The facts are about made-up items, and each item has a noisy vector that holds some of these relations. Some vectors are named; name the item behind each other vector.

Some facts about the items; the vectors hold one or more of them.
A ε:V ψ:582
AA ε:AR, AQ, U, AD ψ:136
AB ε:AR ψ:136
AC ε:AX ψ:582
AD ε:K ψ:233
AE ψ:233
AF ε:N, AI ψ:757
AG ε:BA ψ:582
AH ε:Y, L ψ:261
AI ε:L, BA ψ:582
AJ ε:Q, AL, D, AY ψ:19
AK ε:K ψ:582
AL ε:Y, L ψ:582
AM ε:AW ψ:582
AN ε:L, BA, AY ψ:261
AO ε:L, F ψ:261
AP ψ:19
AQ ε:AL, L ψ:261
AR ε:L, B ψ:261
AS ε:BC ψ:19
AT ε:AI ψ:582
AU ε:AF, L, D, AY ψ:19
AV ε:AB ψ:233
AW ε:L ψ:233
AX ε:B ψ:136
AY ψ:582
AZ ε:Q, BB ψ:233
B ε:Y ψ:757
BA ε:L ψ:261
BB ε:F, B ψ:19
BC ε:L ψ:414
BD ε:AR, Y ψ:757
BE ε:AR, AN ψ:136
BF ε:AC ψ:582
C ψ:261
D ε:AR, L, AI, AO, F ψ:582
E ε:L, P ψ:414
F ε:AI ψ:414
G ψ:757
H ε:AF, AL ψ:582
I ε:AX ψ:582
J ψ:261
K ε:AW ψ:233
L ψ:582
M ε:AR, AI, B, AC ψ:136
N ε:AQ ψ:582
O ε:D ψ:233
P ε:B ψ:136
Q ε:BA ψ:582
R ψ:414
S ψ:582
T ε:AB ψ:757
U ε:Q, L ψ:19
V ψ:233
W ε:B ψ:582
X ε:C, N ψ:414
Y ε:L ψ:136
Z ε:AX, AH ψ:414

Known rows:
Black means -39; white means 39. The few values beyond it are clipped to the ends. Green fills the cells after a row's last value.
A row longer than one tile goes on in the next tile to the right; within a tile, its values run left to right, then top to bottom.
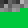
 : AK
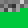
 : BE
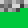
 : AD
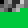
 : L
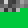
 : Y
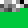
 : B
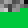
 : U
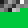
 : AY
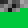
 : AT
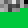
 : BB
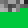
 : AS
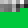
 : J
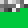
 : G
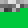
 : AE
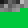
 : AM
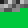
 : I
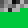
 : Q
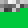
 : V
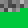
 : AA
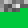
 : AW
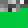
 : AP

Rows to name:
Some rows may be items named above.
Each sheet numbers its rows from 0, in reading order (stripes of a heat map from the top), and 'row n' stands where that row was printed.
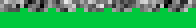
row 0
AO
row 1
D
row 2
R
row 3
AW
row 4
N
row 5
AR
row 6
L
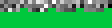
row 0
AB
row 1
G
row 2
AO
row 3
AH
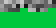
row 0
AO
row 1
AU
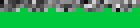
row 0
AL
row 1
Y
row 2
AU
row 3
AC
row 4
AX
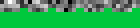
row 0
Z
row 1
BC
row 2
AI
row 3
M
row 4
W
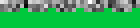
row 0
AR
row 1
AZ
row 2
P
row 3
BA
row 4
X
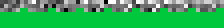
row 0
W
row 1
AQ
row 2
F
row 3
AF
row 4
T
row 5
G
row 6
AV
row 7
O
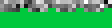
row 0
AO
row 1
R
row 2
AZ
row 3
BD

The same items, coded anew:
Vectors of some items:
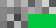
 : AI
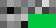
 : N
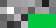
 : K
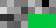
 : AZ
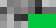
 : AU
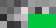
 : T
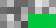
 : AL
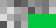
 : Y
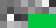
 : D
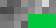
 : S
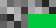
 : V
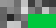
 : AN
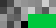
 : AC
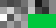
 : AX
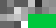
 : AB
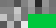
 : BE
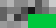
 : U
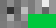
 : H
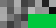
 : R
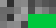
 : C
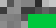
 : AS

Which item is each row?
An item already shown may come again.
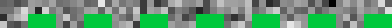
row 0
T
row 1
AT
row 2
AH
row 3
U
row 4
BA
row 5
AR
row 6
AI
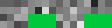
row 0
G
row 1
BE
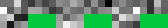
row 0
F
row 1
AR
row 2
AF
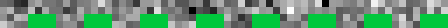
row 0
B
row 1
H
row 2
BD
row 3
BB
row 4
Z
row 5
AW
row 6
L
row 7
AL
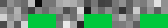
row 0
AA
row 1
AQ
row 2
H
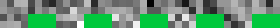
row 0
AO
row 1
AB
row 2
M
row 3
P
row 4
AV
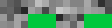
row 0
W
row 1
O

